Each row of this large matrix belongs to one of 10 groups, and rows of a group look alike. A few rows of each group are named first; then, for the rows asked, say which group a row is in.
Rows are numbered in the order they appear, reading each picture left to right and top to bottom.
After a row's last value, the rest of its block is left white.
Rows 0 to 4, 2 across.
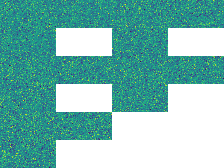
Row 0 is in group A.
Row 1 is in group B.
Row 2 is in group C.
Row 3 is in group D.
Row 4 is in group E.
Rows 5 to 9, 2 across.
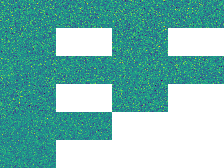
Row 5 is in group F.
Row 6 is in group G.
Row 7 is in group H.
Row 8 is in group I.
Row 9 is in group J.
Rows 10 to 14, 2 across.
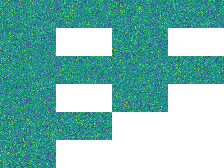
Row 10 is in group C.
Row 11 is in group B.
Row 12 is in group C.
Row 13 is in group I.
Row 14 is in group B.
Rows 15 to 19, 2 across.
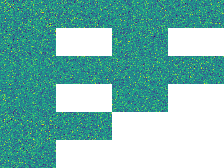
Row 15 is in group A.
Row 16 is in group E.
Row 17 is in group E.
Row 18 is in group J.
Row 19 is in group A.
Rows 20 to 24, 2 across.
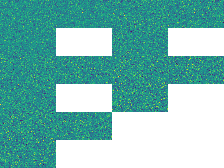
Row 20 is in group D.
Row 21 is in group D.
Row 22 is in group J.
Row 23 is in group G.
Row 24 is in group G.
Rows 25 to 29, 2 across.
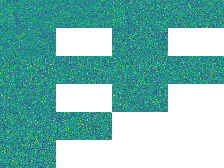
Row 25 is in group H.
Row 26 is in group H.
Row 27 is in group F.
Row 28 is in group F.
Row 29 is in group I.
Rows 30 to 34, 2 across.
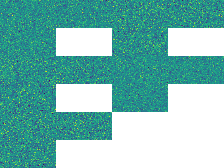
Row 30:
D
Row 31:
F
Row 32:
H
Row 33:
A
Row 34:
G
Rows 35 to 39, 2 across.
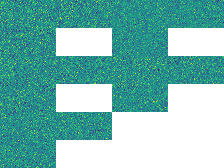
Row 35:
C
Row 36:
D
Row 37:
H
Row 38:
F
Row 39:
J
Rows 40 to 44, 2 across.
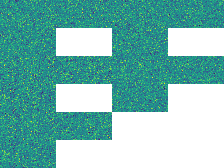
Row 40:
D
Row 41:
G
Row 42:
E
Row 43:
B
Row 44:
E
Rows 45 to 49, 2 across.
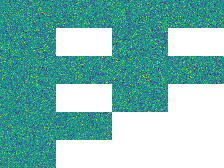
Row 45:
G
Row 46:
H
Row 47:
J
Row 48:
J
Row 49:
D
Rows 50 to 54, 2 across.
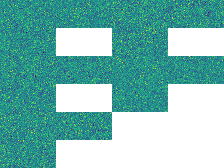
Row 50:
G
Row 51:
C
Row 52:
E
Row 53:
A
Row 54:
J
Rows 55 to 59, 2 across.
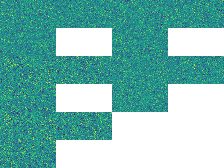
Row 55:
F
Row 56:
I
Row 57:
A
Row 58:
D
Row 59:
A
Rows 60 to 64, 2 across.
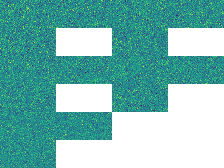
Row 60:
B
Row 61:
E
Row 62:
B
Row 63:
H
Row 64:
D
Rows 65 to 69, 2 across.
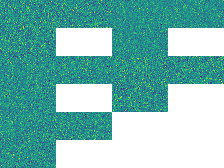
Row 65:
B
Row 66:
I
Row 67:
I
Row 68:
E
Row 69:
H
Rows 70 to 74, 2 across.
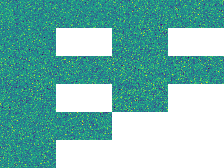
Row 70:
H
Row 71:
I
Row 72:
C
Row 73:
C
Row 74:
D
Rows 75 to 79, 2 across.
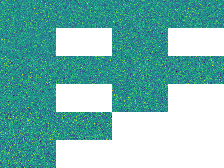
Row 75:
F
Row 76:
G
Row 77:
A
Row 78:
E
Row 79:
B
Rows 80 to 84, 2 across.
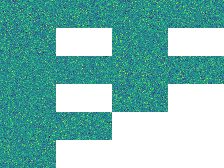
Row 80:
G
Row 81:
J
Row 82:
D
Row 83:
E
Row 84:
I
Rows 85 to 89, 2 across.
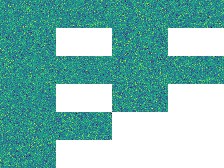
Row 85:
B
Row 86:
E
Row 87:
A
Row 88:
B
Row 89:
C
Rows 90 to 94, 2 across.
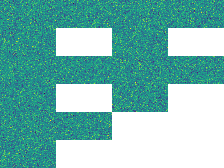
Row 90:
E
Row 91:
J
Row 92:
H
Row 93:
B
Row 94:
E
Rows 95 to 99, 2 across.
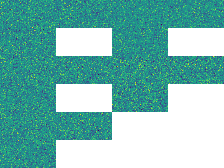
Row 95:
C
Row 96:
I
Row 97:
J
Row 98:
B
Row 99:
J
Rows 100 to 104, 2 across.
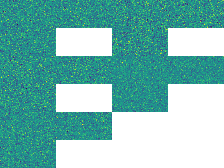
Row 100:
G
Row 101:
E
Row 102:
G
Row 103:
B
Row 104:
D
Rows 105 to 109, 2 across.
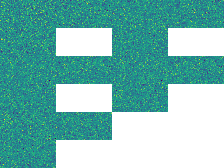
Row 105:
F
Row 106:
D
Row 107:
I
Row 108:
I
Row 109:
A
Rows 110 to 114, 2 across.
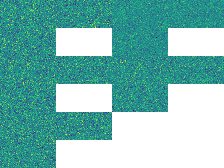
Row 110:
E
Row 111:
H
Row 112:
B
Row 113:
B
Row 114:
D
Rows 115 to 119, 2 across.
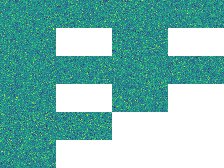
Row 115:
D
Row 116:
G
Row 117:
E
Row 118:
C
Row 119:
F
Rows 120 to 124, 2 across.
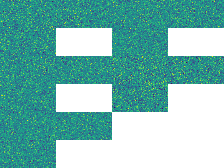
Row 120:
G
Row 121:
J
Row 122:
F
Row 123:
C
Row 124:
I
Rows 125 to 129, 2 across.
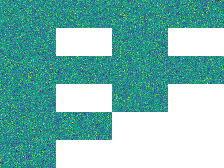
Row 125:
G
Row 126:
D
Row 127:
A
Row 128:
E
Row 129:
C
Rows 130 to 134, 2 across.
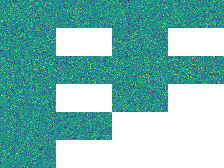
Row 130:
G
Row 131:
H
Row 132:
F
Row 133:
J
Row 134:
E
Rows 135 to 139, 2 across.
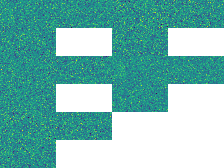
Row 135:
H
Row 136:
A
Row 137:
D
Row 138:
H
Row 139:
A
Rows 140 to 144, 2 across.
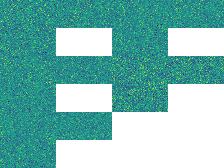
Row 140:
G
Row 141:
I
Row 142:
A
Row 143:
C
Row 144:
H
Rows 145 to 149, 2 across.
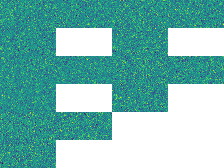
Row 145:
H
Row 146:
G
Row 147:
F
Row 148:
E
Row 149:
C
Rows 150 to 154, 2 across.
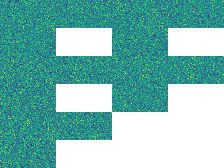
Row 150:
D
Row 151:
A
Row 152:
G
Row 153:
J
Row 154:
B
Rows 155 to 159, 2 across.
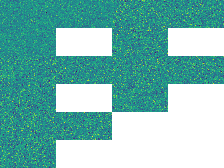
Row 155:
J
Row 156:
G
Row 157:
H
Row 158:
F
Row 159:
E
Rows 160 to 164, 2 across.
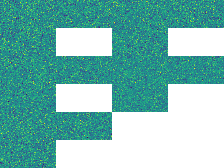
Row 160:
E
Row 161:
J
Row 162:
A
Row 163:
D
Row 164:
G
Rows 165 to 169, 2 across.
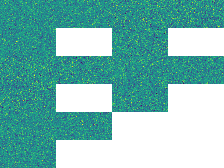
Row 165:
E
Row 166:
J
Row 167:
C
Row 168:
H
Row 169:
D
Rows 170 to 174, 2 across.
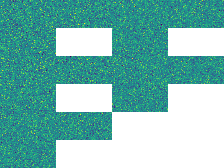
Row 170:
G
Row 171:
I
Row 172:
F
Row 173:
C
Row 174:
J
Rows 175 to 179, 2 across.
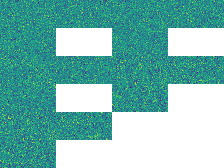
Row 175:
D
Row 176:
J
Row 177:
A
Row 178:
B
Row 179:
B
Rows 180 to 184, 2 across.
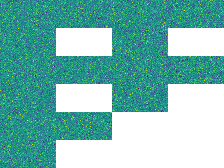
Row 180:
J
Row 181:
C
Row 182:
E
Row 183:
E
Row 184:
I
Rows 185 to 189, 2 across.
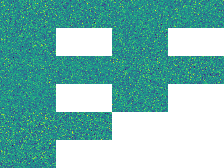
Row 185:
F
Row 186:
I
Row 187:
A
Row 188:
J
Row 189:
F
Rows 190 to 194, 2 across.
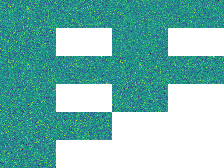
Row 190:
B
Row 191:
D
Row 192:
B
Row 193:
B
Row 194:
G
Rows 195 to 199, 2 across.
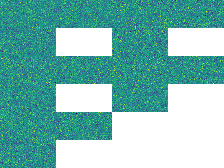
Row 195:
C
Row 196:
B
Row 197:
A
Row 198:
F
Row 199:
C
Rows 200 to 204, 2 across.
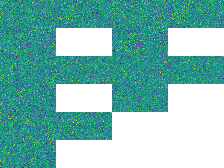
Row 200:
C
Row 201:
C
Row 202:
H
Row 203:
D
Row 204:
B
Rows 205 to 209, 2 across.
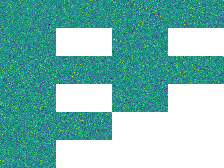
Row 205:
I
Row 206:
F
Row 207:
G
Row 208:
I
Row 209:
J
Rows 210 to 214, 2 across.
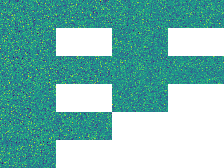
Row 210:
D
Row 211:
E
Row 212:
A
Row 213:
B
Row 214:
C
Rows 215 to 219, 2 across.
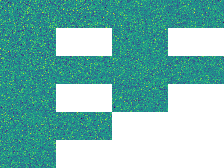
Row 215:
B
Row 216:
D
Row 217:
F
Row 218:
C
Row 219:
A
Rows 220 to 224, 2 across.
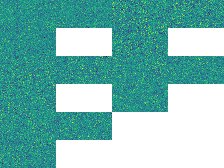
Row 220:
H
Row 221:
C
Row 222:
D
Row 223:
F
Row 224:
C
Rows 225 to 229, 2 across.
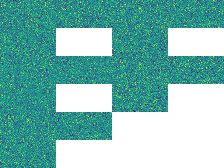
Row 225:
J
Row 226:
B
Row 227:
F
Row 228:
B
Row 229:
B
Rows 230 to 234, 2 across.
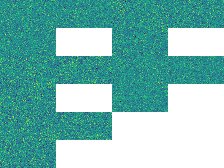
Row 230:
G
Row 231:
A
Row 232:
C
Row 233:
A
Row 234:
B
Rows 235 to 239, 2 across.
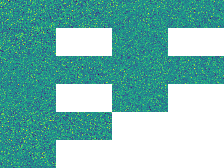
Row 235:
C
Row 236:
J
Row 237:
J
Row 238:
D
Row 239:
F
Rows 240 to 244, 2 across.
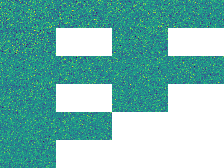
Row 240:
C
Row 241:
A
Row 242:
C
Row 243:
J
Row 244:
I
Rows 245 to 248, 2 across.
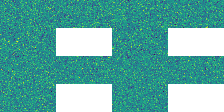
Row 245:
E
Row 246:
H
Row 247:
D
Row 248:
D
